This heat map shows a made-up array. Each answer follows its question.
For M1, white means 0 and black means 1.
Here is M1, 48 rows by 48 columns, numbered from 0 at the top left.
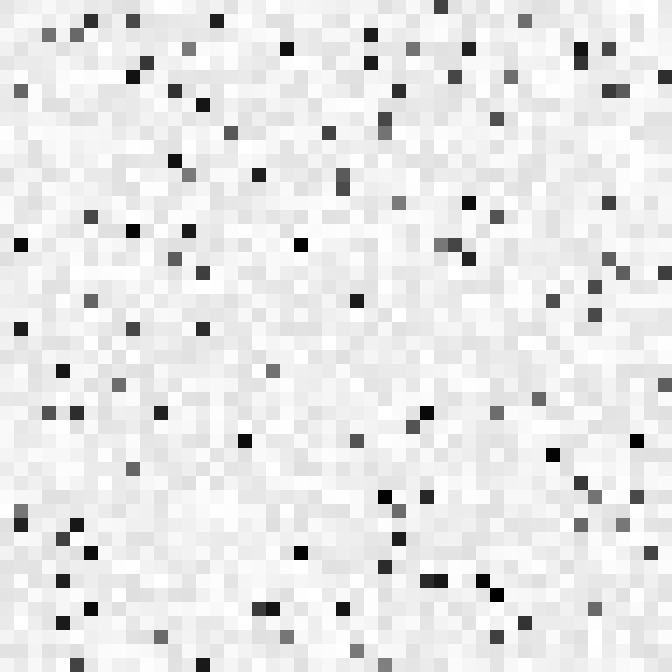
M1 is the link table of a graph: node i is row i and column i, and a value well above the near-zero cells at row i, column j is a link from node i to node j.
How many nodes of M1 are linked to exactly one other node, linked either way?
6
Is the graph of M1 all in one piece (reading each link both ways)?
yes
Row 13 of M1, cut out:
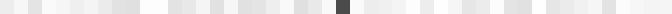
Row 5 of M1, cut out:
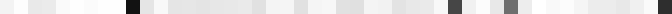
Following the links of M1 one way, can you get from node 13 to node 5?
no
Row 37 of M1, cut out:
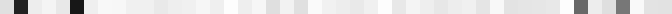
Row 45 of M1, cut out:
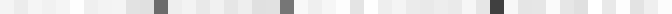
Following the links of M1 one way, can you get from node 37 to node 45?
yes
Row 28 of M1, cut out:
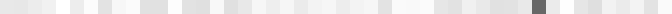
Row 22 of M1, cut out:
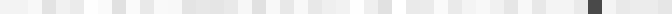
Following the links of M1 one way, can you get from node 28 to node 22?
no
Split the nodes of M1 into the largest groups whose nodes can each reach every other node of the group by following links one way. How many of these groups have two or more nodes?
1
